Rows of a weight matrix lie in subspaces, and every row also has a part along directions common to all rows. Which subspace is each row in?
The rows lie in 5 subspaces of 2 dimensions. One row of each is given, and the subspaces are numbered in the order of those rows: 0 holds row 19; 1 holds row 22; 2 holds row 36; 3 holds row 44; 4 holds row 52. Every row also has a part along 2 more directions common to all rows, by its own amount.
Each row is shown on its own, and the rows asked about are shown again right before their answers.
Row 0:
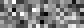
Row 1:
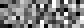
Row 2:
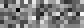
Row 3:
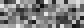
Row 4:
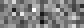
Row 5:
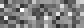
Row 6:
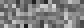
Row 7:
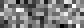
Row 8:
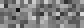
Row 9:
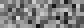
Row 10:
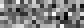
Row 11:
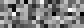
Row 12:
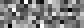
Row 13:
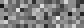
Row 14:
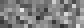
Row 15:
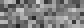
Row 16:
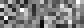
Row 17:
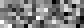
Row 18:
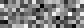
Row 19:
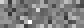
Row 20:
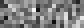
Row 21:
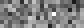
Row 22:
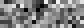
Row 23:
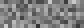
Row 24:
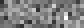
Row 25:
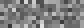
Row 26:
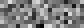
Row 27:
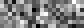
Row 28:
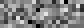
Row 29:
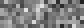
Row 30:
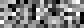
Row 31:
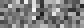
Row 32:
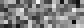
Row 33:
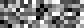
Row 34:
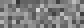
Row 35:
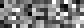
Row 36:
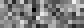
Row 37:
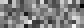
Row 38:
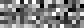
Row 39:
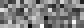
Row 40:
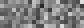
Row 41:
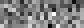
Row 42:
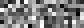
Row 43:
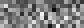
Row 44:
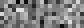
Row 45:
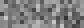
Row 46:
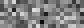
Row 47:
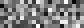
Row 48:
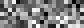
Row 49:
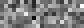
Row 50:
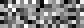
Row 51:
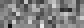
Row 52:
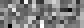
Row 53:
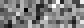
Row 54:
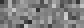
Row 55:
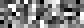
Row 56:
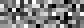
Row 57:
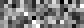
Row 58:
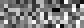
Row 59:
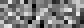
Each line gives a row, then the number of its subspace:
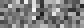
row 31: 2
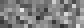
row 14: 3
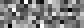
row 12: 4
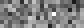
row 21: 2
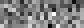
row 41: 2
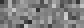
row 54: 0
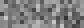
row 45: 0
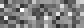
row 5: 3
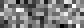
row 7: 3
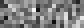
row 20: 0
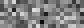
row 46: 2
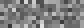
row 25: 4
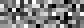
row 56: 1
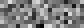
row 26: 1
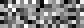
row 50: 0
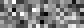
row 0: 2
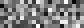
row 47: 4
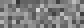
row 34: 4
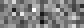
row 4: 2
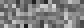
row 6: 4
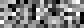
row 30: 4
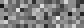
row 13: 3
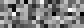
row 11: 4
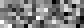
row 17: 3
